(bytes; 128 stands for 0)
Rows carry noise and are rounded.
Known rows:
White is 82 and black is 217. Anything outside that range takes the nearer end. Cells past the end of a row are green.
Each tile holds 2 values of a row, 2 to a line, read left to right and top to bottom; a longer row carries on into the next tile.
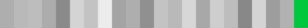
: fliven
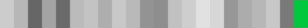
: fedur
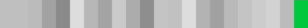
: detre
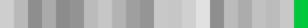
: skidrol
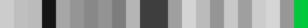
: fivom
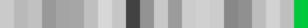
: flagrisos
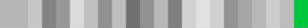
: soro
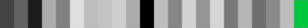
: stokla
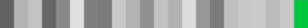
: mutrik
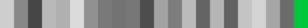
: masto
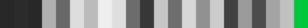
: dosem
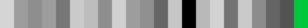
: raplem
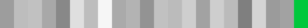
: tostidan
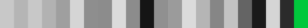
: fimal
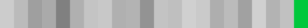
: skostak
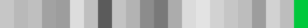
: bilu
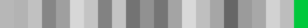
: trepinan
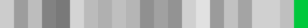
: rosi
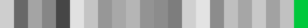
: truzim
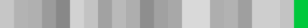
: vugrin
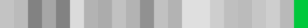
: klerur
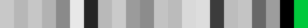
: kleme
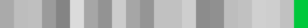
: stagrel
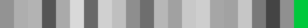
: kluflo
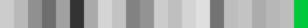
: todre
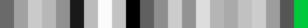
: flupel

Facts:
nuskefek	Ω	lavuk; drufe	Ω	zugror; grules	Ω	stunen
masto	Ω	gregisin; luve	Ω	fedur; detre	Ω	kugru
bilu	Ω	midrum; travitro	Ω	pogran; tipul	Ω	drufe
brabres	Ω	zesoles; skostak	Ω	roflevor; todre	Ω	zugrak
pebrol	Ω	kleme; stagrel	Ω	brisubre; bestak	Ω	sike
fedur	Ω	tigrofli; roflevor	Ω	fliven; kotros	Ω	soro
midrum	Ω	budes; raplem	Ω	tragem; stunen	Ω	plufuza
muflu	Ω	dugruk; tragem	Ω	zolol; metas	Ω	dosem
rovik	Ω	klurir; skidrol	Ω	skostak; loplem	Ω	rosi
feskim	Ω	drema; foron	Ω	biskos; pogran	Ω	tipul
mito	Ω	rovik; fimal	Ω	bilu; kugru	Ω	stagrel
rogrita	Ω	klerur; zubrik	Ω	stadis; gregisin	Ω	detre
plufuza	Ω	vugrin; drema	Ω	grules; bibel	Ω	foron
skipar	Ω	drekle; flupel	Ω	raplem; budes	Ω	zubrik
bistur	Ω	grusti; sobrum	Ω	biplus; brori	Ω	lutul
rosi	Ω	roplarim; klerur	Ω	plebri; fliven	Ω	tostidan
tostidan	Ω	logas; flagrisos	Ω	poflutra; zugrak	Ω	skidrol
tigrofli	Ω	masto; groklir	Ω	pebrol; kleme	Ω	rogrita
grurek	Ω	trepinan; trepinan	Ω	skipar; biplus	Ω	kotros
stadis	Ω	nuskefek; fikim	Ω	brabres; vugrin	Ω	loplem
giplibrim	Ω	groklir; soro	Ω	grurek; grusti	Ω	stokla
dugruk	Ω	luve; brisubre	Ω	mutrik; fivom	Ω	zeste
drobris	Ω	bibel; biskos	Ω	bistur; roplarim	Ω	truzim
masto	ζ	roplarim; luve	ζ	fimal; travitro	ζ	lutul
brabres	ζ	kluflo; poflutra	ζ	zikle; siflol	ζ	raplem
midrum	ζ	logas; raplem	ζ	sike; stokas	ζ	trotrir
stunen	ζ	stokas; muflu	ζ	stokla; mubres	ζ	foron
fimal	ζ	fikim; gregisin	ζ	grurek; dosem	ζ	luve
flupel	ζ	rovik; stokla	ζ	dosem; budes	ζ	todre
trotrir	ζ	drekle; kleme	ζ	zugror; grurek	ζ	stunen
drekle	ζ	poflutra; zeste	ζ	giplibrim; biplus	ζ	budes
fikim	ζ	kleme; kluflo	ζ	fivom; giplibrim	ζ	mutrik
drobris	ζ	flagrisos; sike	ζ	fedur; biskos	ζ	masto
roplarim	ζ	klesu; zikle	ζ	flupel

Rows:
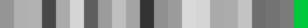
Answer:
budes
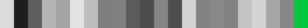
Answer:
roplarim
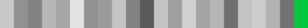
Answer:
biskos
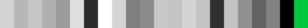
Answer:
fikim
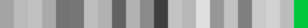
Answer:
rovik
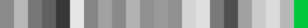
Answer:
lavuk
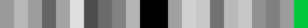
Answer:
zeste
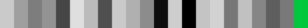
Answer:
sike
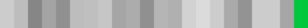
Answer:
tigrofli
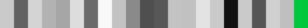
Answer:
grurek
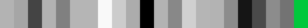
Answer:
luve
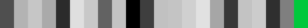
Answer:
poflutra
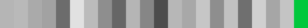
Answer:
klurir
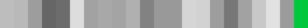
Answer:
stadis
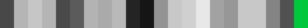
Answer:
zikle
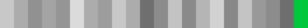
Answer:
siflol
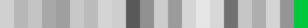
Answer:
metas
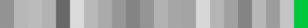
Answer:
zolol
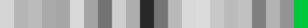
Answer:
midrum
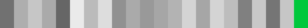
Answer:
logas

